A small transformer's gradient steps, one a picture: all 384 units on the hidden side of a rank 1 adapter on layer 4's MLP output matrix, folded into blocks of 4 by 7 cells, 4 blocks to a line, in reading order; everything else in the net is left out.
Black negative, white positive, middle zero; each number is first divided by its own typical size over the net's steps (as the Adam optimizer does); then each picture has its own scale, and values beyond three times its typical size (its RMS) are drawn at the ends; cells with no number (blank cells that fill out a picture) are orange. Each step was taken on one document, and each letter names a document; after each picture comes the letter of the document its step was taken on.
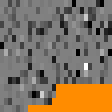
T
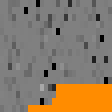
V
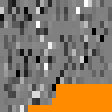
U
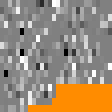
U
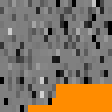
T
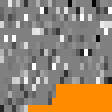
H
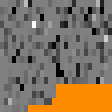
T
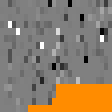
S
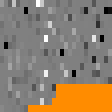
V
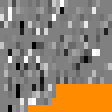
U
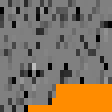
H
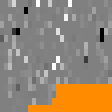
S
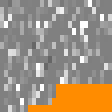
U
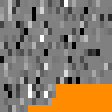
U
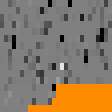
S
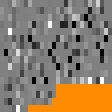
T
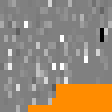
S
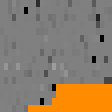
V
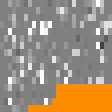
T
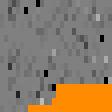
V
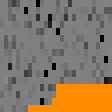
V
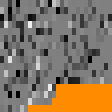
U
